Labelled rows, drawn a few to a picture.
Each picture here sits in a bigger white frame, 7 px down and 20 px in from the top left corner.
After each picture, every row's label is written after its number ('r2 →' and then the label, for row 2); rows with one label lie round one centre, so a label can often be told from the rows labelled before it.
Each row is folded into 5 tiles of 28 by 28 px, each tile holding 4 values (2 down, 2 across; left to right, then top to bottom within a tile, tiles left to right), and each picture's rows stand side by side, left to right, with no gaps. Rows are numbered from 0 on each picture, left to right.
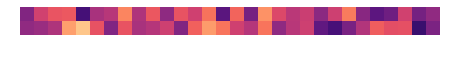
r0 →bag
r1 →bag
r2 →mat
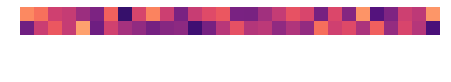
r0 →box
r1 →mat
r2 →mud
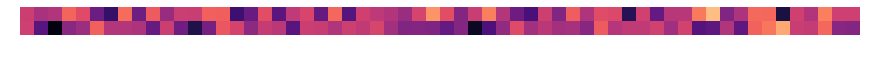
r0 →mat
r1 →mat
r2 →mud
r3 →mat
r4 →mud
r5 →bag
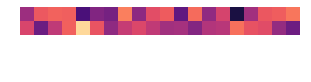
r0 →bag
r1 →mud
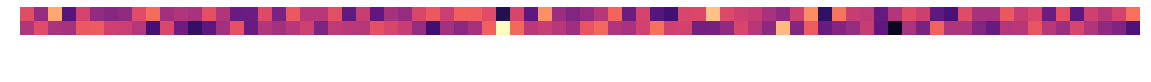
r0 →mud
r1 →mat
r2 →mud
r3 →bag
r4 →mud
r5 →box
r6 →mat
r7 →mud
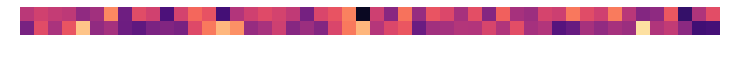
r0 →box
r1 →bag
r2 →bag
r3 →mud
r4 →box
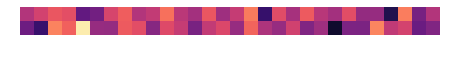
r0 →bag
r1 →box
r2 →mat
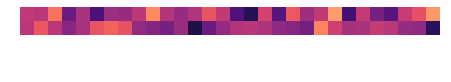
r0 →mud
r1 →mat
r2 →mud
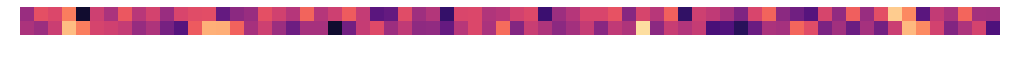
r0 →bag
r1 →bag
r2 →mat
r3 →box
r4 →box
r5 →mat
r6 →bag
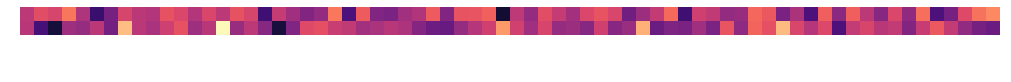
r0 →mat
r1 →box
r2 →mud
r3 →bag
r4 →box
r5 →bag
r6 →mud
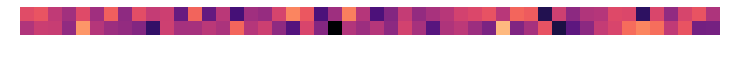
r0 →box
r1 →mud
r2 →mat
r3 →box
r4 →bag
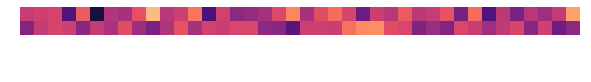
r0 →mud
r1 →mud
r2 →bag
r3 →mud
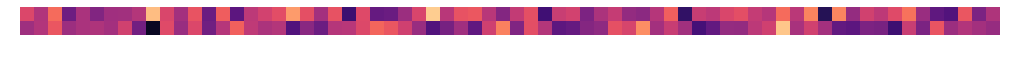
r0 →mud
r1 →mud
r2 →mud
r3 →box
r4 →box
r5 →box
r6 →mat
